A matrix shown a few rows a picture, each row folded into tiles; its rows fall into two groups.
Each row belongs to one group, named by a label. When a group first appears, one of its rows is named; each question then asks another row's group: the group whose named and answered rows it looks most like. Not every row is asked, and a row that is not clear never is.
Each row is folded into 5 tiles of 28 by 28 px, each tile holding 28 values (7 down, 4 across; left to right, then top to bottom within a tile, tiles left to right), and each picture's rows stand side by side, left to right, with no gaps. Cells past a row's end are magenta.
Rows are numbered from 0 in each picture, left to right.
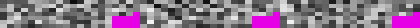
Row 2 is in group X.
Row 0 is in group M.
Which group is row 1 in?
X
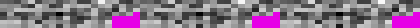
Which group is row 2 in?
M
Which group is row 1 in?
M
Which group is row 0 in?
M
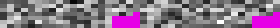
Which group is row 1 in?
X
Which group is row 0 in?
M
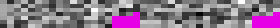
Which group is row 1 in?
M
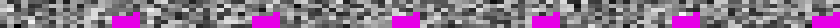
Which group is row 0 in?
X
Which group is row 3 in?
M
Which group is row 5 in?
X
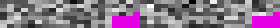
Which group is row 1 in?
X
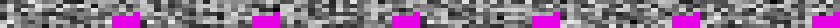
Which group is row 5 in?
M
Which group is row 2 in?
X
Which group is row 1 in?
X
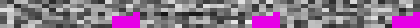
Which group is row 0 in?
X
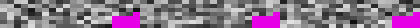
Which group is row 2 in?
M
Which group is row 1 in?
X
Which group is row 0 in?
X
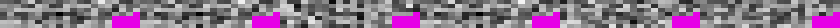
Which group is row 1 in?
M
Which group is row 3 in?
M
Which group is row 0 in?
M
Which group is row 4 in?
M
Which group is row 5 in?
M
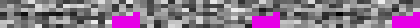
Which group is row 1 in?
X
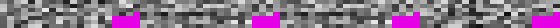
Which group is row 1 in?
M
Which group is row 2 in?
M
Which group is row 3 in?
X
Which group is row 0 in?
X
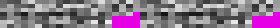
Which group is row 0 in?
M
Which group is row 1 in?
M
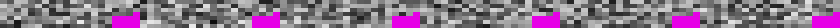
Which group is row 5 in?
X
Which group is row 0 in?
X
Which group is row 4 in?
X
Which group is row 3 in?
X
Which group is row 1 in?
M
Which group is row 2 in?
M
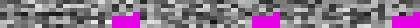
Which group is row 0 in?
M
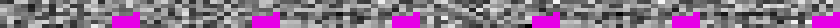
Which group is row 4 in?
M
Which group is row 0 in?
X
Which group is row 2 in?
M
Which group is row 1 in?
X
